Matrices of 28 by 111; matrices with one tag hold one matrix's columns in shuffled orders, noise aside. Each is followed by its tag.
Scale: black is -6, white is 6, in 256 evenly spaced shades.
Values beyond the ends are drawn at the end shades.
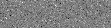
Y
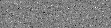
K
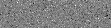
Y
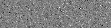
K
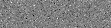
Y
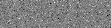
Y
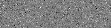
K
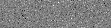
Y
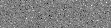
Y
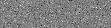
K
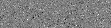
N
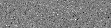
N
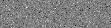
K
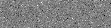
Y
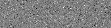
K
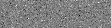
Y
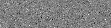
N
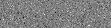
N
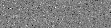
K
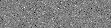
K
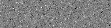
K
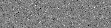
K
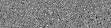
N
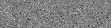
N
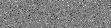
Y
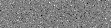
Y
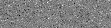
Y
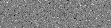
Y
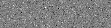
K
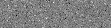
Y
